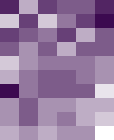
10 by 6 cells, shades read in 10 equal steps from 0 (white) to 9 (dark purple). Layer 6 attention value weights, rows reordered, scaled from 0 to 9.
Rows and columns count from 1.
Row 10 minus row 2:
1 -3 1 -1 -3 -9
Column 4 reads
6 5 7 3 5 6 6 4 5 4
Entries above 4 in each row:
5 4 5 4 3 4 5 1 2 0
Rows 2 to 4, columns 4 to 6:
5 7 9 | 7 3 6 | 3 6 6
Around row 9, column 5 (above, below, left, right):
3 4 5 2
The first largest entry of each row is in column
1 6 1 1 3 3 1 2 2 2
